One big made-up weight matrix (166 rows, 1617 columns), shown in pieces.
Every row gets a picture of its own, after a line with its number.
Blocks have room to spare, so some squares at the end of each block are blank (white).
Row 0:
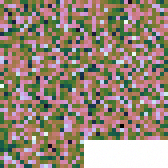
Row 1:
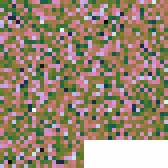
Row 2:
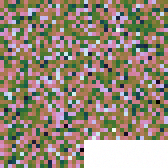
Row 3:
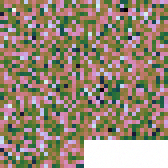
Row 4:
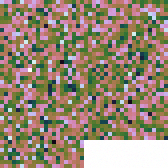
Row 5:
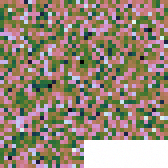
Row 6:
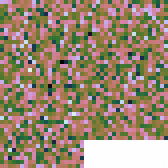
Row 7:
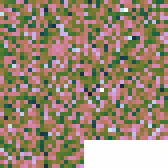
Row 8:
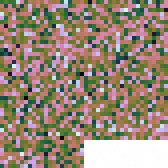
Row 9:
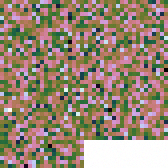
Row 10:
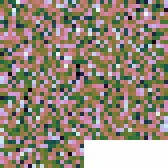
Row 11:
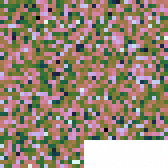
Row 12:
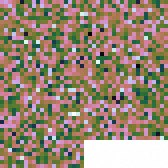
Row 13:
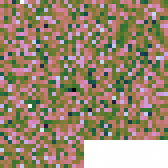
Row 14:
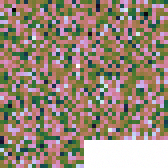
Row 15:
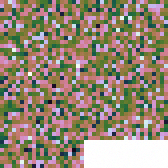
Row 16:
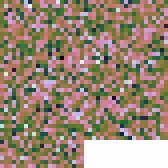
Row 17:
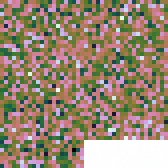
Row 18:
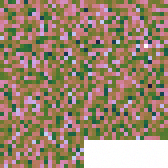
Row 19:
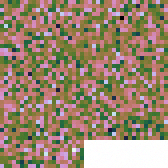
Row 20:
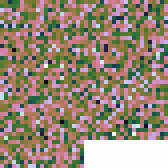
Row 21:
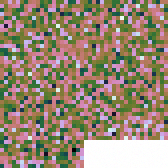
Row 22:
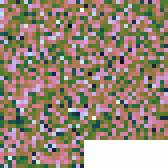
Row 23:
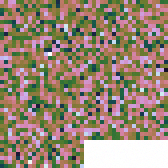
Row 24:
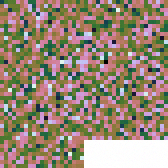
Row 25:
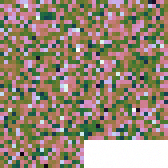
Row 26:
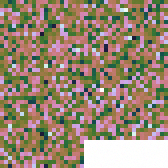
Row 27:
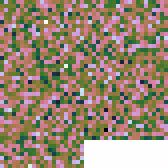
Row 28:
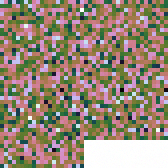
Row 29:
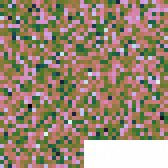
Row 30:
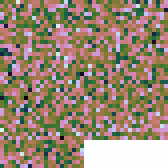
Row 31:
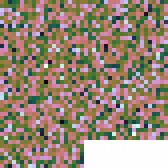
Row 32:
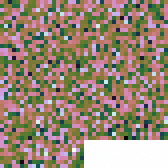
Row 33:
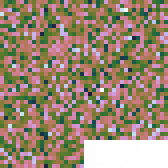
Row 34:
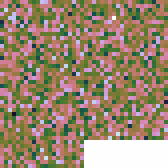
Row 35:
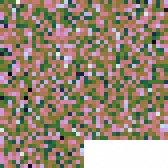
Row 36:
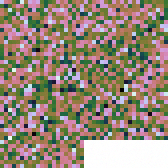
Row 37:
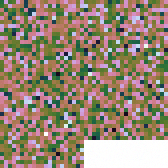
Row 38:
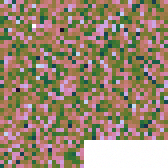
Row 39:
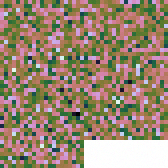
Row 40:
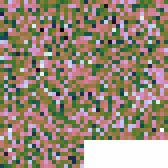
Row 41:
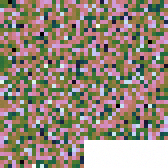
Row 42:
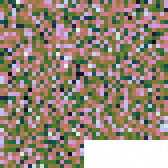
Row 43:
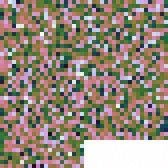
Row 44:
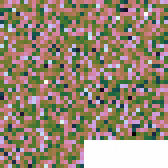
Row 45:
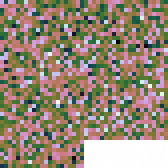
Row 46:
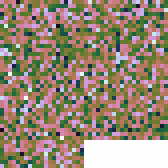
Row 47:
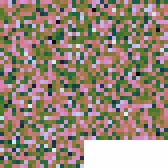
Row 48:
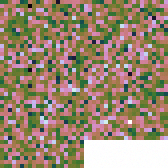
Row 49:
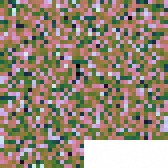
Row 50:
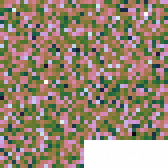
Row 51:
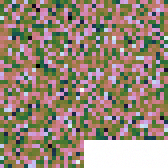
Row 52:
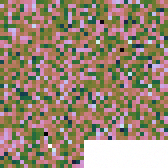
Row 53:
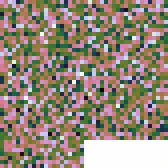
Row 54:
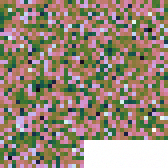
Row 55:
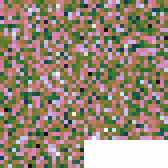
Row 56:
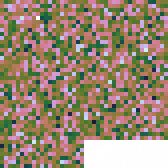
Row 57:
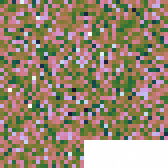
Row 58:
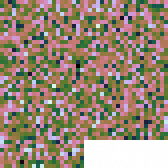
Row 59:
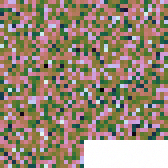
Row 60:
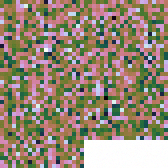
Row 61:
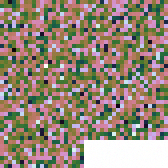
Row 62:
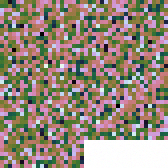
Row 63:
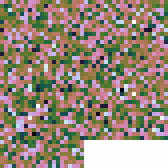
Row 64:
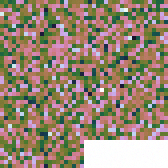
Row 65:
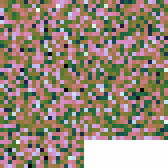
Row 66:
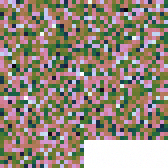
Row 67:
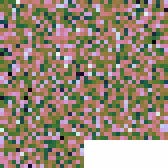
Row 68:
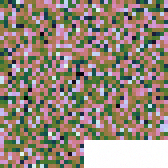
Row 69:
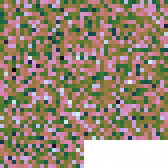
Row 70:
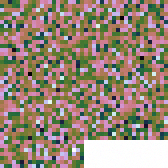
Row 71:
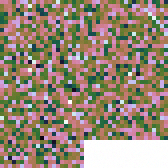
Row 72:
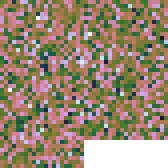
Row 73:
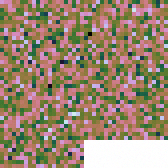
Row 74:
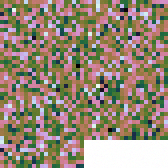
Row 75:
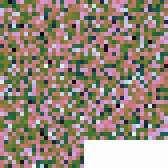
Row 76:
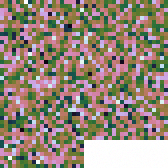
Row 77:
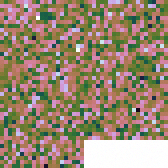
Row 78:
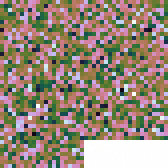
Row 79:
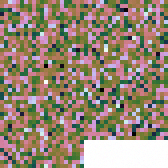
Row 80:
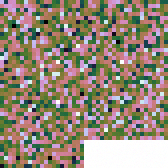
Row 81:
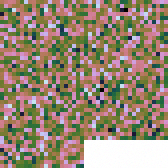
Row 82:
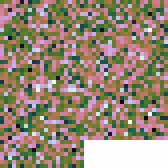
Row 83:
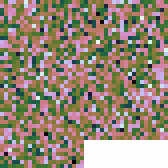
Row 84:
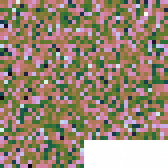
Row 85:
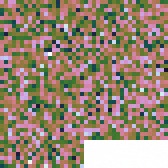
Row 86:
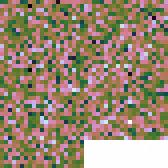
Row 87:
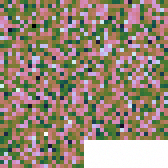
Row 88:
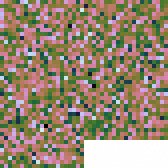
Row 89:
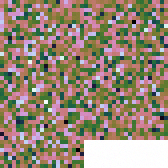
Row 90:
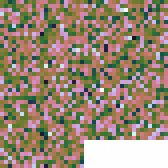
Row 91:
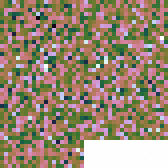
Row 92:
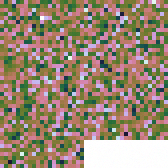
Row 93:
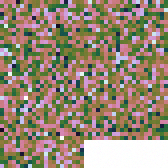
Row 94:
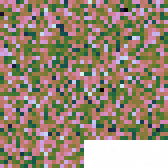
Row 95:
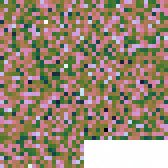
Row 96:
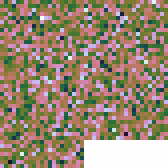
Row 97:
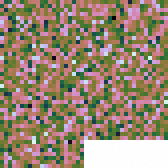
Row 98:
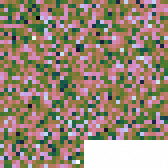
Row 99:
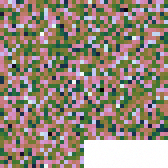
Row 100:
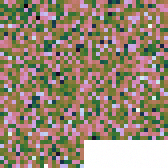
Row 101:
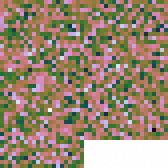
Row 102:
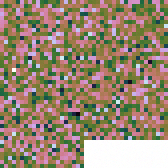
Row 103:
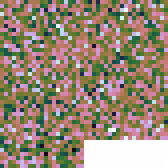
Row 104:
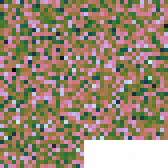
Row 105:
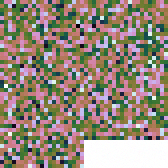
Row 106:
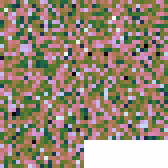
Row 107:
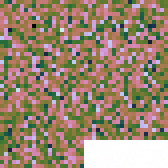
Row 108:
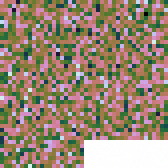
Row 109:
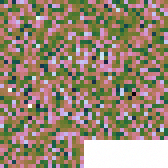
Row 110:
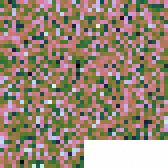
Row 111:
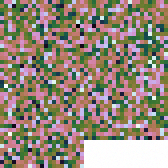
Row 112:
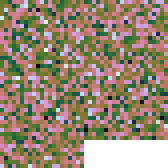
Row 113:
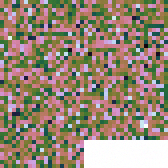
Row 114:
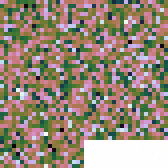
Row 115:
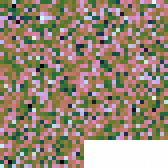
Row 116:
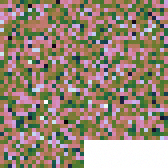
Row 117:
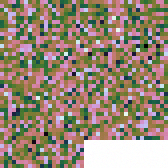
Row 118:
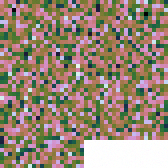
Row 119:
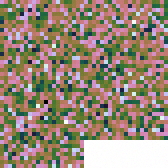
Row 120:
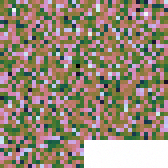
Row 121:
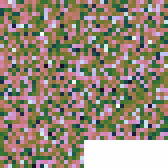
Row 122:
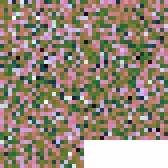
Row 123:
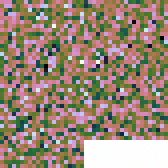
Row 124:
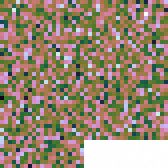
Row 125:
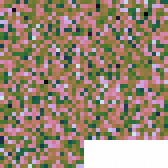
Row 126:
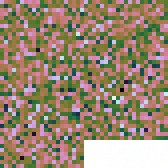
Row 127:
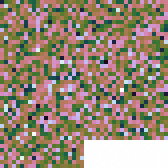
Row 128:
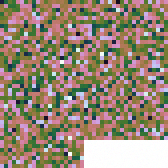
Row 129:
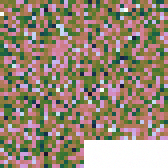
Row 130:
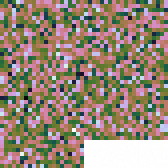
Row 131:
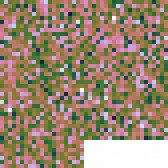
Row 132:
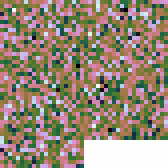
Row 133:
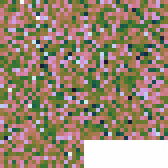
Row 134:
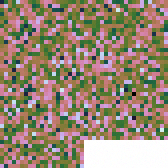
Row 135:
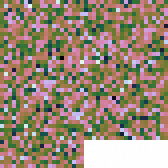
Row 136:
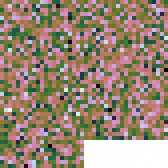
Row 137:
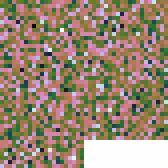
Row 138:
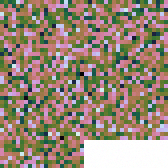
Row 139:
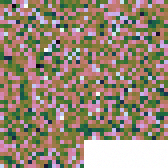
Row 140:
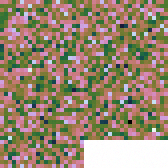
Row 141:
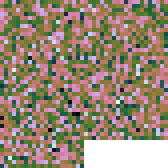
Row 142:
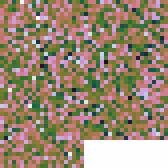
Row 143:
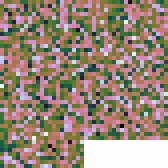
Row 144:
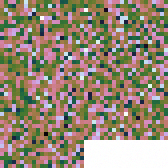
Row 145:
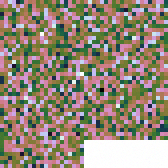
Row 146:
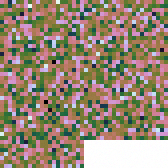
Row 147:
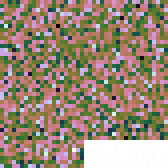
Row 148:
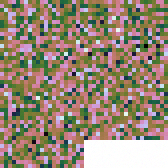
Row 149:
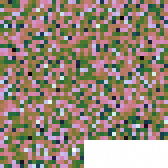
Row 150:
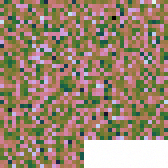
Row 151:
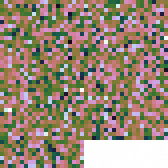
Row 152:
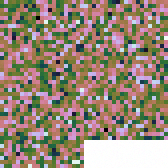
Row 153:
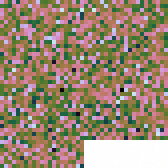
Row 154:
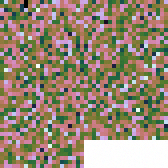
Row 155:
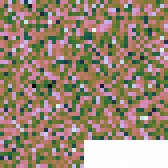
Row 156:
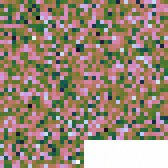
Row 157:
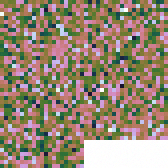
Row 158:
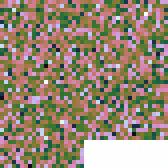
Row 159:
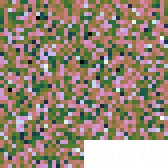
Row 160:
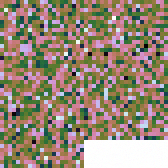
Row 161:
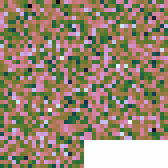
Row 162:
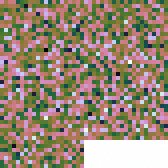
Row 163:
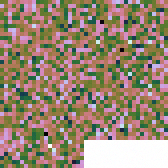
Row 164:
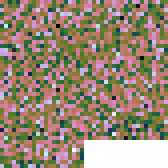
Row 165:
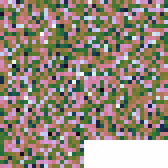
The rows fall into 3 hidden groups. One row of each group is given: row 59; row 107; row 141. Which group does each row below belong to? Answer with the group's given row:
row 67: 59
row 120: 59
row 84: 59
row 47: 141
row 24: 141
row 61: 59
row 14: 59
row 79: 59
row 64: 59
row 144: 107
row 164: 59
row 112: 107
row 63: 141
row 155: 141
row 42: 59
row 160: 107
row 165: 59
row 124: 59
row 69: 141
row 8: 59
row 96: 107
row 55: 107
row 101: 141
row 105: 107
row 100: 107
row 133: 141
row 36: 141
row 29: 107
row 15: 59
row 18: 107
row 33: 59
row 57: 141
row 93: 59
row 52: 107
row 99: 59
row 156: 107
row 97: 107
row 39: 141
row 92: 107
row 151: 107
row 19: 59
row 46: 59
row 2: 107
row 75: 59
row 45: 107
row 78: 141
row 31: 59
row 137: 107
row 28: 141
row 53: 59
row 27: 107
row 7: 59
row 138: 59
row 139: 107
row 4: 141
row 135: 141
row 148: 107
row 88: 141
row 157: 59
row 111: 107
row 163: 107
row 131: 107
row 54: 141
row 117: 107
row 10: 59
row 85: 107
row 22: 141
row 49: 59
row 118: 59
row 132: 59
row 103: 59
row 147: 59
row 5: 141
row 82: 141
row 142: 141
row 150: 107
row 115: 107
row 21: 59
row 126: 141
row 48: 141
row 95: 107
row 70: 59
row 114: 107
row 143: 107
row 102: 141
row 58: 59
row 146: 141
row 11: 107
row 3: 59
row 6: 141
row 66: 59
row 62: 59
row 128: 141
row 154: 107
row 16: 141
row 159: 141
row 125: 59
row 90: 59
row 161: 141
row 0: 107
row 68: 59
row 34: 107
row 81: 59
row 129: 59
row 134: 141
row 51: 107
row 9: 107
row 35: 59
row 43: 59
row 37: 107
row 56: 107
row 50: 59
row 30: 59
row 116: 141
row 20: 59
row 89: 141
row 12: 141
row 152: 107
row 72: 141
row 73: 141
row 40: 107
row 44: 59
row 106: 107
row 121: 59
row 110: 59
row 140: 141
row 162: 107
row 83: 107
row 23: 107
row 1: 107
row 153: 141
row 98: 107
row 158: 59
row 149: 59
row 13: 141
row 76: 141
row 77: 107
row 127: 141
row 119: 141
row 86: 141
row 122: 141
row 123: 141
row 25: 107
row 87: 107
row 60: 107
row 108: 59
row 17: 59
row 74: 59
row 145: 59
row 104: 141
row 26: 59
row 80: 107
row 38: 107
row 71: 141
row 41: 59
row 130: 59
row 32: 59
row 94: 59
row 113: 107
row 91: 141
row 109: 141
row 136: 107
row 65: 107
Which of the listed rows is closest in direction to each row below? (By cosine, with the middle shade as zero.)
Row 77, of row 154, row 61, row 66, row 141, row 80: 80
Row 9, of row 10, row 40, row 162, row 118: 162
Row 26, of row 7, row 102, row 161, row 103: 7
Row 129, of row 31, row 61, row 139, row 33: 33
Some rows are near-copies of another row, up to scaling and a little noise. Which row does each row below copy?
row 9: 136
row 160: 106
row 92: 96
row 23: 85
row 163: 52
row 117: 148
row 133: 142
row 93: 46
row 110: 58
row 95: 27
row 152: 11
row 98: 156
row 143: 0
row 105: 111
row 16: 135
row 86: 48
